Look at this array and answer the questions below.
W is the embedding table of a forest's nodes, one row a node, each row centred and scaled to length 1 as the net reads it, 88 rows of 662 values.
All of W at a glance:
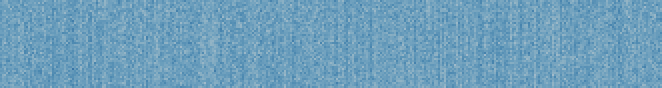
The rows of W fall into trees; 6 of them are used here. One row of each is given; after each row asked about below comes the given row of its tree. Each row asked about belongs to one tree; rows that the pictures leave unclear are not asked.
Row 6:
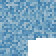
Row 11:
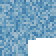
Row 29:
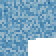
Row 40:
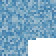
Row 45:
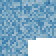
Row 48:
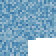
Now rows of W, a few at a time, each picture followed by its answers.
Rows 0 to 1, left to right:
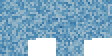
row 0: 6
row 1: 11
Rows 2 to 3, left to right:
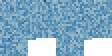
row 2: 6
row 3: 11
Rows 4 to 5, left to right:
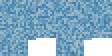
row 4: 48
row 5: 6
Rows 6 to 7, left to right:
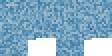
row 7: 29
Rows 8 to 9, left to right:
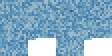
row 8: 29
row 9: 11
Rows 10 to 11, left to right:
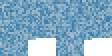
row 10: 11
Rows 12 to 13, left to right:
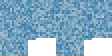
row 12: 48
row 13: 6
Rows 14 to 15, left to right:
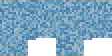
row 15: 6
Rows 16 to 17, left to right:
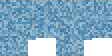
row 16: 45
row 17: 6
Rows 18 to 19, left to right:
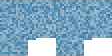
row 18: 48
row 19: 48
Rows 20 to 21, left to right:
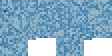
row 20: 40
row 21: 48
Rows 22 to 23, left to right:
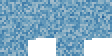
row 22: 29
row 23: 29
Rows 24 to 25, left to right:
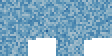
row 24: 45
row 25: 11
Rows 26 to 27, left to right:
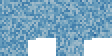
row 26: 29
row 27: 11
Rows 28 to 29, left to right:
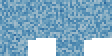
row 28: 6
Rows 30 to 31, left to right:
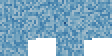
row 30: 29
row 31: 40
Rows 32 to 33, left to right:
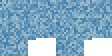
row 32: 40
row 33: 45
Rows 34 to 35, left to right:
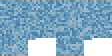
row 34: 11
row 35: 40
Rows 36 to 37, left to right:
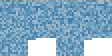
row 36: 48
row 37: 29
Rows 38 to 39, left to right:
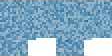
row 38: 48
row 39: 29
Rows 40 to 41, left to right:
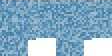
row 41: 48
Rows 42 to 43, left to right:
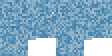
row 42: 11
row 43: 11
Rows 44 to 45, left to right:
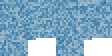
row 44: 48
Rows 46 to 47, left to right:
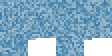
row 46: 29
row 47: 45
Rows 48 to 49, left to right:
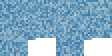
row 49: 29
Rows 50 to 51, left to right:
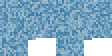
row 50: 29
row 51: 40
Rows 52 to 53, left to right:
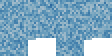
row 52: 29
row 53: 29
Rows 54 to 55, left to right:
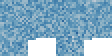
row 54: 48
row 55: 45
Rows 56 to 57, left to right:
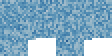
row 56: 11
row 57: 40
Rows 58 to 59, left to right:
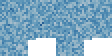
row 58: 6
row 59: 45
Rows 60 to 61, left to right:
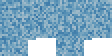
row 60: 45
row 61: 40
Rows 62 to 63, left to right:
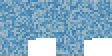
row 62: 48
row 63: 40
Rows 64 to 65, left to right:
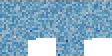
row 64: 48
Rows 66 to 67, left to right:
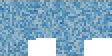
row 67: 6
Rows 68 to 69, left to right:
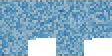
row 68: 11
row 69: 40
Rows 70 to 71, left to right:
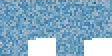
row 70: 11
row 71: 48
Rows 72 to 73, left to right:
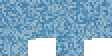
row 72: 11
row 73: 45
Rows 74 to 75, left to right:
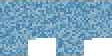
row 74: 11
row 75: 48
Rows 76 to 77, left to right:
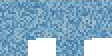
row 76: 48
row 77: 29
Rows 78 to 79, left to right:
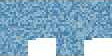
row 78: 48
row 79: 40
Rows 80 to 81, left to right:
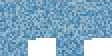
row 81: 29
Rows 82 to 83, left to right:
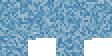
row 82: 45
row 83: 29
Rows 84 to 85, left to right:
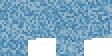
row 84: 29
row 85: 11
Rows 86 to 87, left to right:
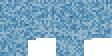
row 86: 48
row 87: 11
